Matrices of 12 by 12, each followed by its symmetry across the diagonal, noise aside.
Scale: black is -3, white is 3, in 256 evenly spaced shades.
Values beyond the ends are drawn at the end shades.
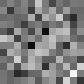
symmetric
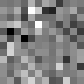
antisymmetric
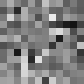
antisymmetric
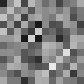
symmetric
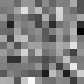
antisymmetric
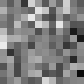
neither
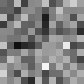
symmetric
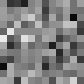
neither
